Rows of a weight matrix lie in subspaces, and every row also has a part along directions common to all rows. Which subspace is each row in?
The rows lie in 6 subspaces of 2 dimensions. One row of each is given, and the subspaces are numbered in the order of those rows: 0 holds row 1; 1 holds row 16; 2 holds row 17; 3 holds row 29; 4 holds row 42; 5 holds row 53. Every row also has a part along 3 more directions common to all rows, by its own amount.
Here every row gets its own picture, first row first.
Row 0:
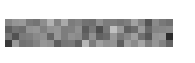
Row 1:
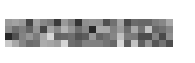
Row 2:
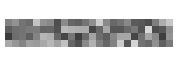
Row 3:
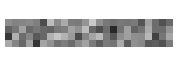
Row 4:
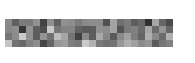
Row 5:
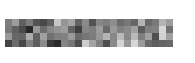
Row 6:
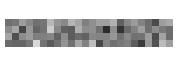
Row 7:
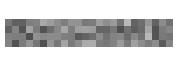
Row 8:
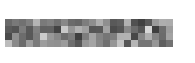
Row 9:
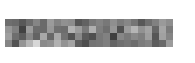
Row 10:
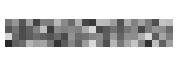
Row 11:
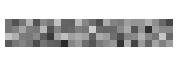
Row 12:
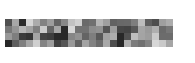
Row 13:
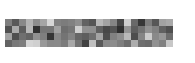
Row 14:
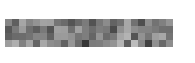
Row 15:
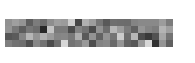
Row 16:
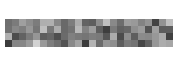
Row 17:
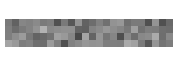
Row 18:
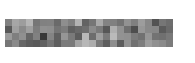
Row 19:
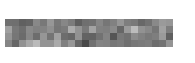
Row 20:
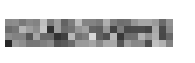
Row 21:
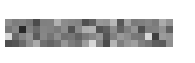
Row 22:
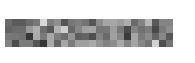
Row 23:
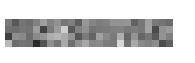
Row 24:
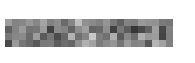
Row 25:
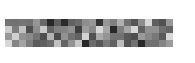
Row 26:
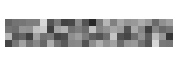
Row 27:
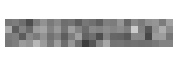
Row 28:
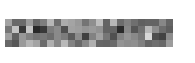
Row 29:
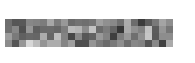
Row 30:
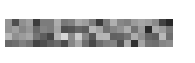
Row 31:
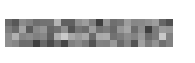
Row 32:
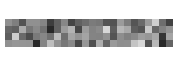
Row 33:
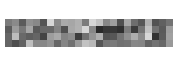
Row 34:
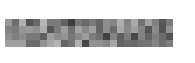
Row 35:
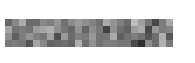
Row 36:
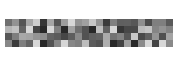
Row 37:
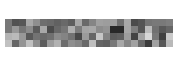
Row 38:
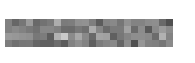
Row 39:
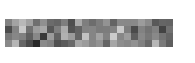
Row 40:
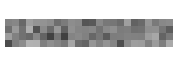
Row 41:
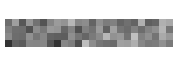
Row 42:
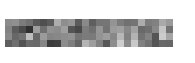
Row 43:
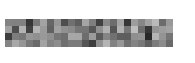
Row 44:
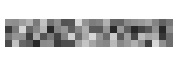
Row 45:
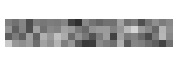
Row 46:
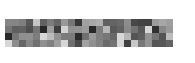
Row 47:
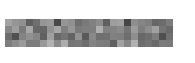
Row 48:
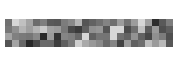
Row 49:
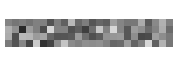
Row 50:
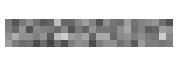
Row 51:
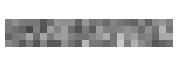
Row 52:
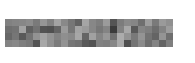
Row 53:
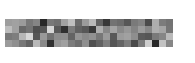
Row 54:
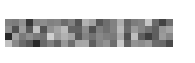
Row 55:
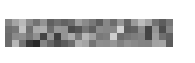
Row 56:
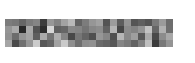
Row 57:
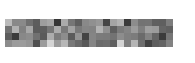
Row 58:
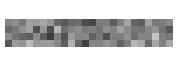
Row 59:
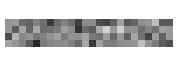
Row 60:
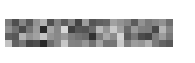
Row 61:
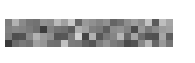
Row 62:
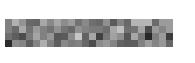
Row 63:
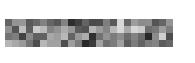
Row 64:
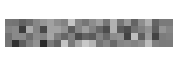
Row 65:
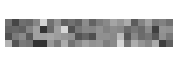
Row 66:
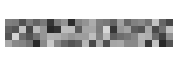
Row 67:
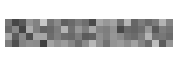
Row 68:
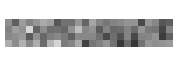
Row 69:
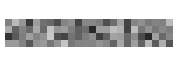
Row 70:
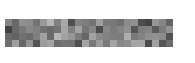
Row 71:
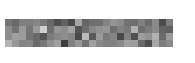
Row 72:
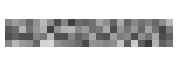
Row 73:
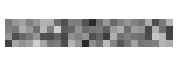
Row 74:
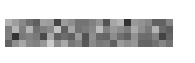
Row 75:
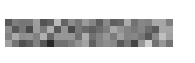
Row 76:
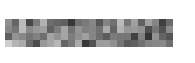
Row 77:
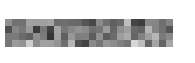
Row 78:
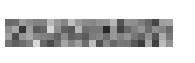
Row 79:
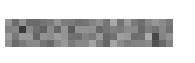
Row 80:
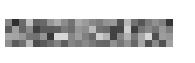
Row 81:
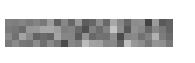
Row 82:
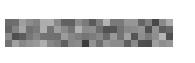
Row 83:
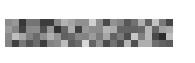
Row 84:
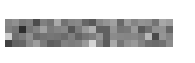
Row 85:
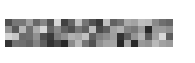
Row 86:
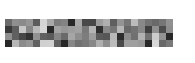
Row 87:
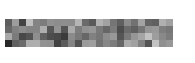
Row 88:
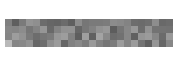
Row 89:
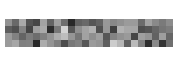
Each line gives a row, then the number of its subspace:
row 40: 1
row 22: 5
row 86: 2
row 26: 5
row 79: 4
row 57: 0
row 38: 0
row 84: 4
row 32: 1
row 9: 3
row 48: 3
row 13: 1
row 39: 3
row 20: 3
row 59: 1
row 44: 3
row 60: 5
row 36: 4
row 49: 5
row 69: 0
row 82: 1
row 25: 2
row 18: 3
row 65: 5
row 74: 0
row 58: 1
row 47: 0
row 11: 0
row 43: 3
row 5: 4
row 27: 3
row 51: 4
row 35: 1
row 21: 4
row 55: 3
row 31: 0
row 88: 2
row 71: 2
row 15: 2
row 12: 4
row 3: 5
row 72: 0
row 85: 0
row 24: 3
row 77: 1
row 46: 0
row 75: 0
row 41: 4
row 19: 3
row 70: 2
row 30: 0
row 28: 0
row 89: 4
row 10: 4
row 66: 1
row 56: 3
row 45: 3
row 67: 5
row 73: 1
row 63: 3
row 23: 5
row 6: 1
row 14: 1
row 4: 2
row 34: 4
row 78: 1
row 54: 5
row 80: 0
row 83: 1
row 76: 4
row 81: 2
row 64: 5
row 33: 5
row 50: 0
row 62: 2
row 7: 5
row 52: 2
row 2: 0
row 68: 4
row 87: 4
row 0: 2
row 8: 0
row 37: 2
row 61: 2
